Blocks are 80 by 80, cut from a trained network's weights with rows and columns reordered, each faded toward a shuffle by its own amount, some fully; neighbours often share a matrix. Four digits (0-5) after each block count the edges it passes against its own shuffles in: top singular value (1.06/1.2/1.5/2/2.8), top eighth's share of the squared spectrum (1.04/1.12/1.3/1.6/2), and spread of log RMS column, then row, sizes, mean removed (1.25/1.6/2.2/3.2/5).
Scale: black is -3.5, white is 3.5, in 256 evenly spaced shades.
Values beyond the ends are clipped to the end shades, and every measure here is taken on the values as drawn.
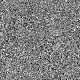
1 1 0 0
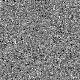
0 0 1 0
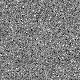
0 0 0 0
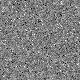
0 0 0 0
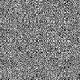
4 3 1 2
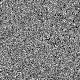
0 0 0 0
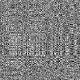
4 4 2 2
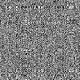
4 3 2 2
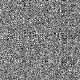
3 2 0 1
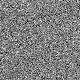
0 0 0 0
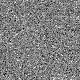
0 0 0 0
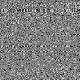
4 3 0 3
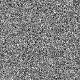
3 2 1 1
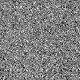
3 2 0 1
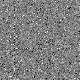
3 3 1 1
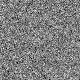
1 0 0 0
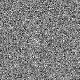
3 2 0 1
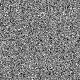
2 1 0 0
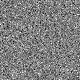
2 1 0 0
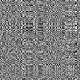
5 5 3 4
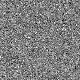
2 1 0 0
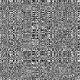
5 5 3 3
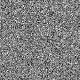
3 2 1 1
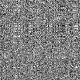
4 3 0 2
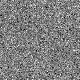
2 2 0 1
